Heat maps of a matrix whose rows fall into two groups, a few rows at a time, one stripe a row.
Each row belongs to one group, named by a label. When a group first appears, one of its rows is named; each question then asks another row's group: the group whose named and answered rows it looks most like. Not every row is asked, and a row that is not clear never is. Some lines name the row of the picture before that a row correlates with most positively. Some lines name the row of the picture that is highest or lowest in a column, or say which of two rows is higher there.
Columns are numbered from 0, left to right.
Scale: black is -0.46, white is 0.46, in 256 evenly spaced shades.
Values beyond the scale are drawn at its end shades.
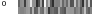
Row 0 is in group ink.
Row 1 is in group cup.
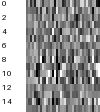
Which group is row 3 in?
cup
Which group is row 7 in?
cup
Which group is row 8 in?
cup
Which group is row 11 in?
cup
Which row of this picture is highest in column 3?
14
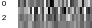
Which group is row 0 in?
ink
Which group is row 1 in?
cup
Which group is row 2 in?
cup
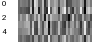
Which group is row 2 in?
cup
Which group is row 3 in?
cup
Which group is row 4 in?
cup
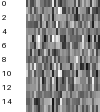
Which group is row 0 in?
ink
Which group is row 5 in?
ink
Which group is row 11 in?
cup
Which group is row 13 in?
ink
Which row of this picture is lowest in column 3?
5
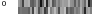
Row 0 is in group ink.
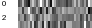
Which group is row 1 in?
ink
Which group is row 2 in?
ink
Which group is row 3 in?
cup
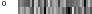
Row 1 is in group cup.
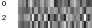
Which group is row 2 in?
cup
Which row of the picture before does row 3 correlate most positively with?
0
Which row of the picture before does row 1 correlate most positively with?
0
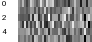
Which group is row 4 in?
cup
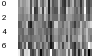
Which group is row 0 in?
cup
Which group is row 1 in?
cup
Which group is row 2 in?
cup
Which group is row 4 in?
ink
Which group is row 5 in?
ink
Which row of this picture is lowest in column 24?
5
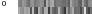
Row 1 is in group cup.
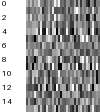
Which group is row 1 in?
cup
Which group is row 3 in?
cup
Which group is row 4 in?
cup
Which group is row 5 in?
ink
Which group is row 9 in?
ink
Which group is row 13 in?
ink
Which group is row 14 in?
ink
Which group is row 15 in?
cup
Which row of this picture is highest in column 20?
4
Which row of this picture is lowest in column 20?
12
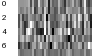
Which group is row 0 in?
cup
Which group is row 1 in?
cup
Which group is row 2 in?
ink
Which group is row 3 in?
ink
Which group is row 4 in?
ink
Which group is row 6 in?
ink
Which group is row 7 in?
cup
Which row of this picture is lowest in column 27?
4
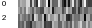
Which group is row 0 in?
cup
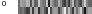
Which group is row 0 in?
cup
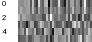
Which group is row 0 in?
cup
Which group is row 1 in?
cup
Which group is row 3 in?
ink
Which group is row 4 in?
ink
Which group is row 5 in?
ink
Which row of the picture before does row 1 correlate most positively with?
0
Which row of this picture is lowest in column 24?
3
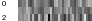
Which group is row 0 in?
ink
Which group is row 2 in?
cup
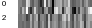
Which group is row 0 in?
ink
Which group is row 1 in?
ink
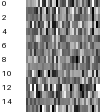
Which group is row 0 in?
cup
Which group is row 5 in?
ink
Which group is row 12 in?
ink
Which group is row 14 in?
ink
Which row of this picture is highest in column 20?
0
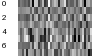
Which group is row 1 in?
cup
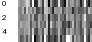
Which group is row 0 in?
cup
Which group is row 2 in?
cup
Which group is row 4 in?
cup
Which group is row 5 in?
cup
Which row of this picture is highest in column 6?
1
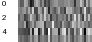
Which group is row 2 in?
ink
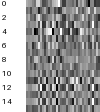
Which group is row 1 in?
ink
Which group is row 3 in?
cup
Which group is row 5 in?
cup
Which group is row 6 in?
ink
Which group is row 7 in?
ink
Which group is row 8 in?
ink
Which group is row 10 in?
cup
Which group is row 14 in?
cup
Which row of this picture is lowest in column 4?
4
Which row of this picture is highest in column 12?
4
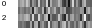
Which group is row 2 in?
cup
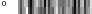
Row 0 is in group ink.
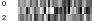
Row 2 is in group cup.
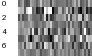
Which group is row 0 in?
ink
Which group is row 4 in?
cup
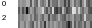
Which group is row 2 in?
cup
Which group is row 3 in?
cup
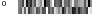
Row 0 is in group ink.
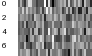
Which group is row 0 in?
ink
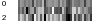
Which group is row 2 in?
cup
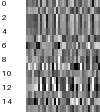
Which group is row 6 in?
ink
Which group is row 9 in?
cup
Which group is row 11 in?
cup
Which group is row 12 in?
cup
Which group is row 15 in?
cup
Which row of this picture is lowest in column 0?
6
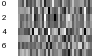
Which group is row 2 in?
cup
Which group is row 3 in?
cup
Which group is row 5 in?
cup
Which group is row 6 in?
ink
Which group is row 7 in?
cup
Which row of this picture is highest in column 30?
6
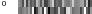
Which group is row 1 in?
cup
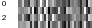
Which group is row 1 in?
cup
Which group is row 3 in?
cup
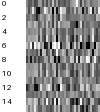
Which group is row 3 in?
cup
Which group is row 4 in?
cup
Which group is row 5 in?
cup
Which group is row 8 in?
ink
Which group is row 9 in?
cup
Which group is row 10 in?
cup
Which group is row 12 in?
ink
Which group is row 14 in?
cup
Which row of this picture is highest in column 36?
1
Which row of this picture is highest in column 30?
8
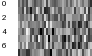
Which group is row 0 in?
ink
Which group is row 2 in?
cup
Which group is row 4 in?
ink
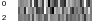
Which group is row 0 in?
cup
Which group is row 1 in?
ink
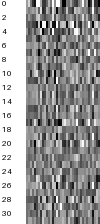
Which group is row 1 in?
cup
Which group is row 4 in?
cup
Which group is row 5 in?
ink
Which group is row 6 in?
cup
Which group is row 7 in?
ink
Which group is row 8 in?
cup
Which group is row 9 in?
ink
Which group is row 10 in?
ink
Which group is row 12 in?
cup
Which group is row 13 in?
cup
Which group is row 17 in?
ink
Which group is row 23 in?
ink
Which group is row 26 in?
cup
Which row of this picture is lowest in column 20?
3
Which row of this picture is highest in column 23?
3
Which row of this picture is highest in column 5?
0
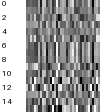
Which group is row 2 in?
ink
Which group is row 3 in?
cup
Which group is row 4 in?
ink
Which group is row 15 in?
ink
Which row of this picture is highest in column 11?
4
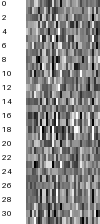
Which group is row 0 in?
ink
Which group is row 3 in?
cup
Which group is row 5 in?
cup
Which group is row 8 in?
ink
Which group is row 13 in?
ink
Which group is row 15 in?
cup
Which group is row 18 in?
cup
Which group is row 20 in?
ink
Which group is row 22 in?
cup
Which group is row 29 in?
ink
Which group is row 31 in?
ink
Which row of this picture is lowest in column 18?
18
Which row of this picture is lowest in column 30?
31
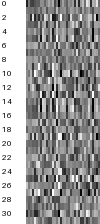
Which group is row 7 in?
ink
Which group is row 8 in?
cup
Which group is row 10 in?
ink
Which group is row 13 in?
cup
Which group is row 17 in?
cup
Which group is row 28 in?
ink
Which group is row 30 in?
ink
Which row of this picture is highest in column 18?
14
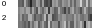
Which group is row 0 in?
ink
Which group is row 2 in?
ink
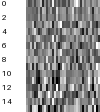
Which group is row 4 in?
ink
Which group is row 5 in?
ink
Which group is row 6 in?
ink
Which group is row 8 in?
cup
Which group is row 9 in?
ink
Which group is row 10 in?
ink
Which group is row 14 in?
cup
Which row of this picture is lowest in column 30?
4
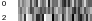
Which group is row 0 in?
cup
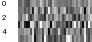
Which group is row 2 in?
ink
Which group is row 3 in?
ink
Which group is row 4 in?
cup
